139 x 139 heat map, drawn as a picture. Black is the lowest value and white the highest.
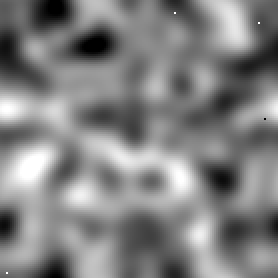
Ninth with the highest average: middle left. Lone odd cells: 4, 3 higher and 1 lower than their neighbours. Ninth with the lowest average: top left. Mirror symmetry: none. Odd rows or columns: none. Histogram: bell-shaped.
